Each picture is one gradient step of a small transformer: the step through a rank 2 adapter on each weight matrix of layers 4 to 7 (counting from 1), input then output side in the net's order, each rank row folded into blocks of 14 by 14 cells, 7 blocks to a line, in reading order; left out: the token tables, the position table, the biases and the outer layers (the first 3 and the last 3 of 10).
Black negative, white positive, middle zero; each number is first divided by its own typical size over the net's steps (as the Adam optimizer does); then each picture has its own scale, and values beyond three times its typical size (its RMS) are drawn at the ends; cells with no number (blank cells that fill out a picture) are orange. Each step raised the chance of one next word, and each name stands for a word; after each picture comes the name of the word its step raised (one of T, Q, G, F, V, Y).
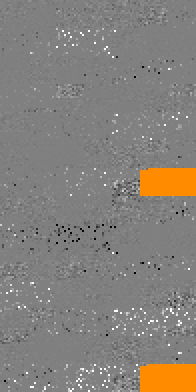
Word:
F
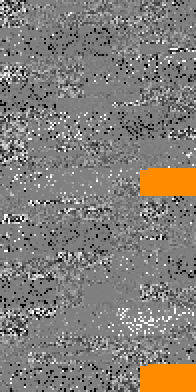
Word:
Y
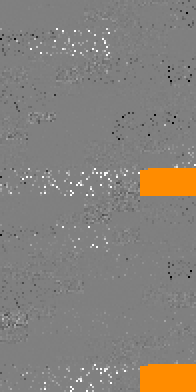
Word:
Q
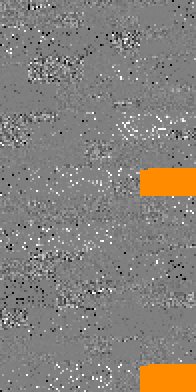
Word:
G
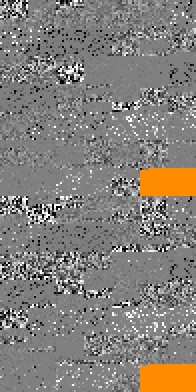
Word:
Y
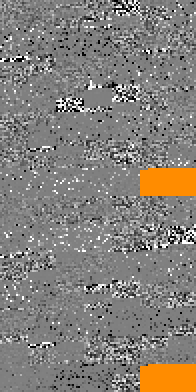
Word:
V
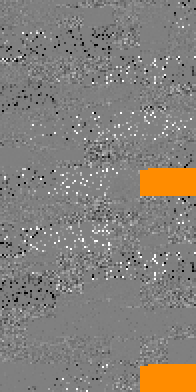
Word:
G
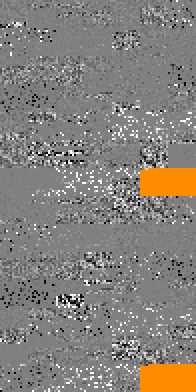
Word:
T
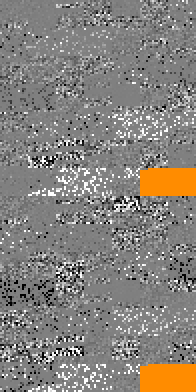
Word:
T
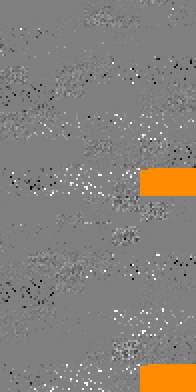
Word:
T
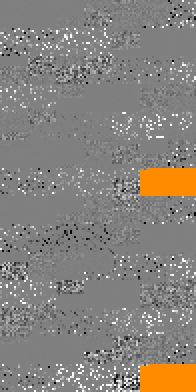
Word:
F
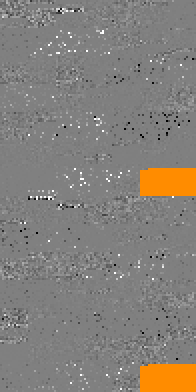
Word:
Q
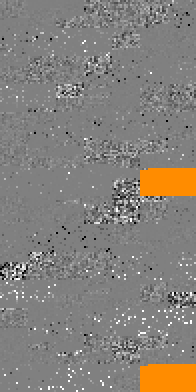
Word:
F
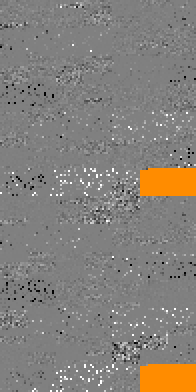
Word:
T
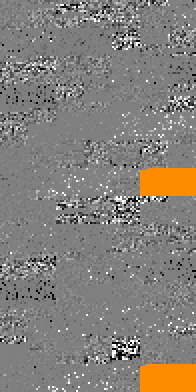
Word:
T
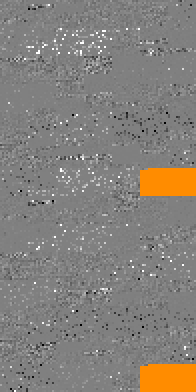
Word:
Q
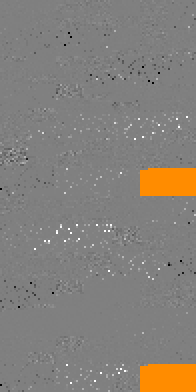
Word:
G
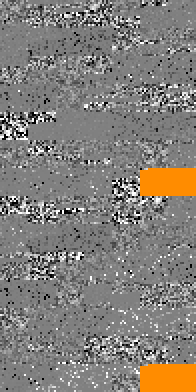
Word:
Y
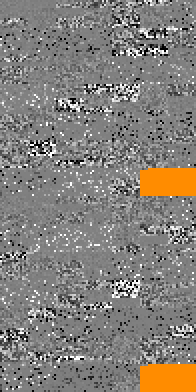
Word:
V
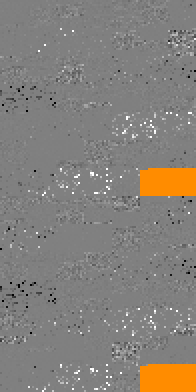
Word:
T
